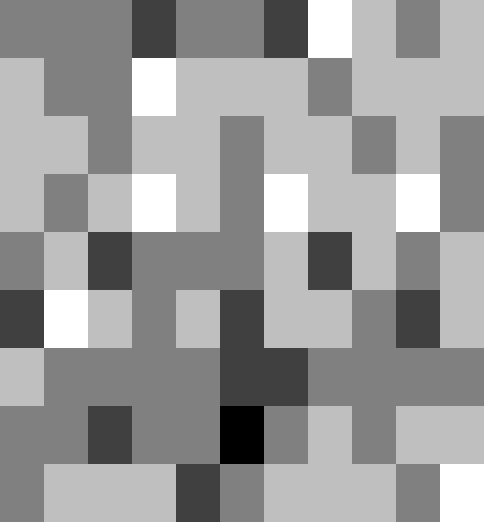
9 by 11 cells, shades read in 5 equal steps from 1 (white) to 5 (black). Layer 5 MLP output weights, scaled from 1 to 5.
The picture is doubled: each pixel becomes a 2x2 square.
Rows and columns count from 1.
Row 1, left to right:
3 3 3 4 3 3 4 1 2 3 2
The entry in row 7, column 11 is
3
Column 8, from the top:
1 3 2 2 4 2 3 2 2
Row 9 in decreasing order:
4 3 3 3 2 2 2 2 2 2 1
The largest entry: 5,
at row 8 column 6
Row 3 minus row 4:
0 -1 1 1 0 0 1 0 1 1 0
